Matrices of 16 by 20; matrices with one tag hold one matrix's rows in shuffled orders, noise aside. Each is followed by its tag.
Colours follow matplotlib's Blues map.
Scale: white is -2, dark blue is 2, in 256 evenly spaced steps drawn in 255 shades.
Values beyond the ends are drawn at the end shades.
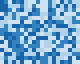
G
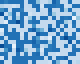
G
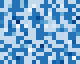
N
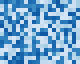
G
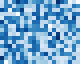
G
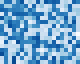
G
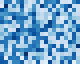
G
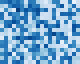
G
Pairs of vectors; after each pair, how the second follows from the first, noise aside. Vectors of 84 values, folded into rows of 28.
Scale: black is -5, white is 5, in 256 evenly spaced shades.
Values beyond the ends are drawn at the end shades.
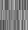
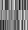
scaled up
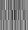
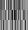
scaled up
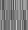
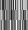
scaled up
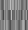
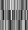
scaled up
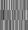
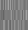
shrunk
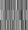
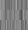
shrunk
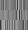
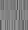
shrunk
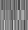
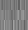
shrunk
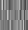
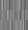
shrunk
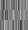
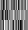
scaled up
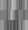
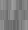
shrunk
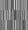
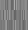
shrunk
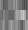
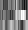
scaled up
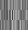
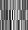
scaled up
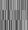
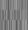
shrunk
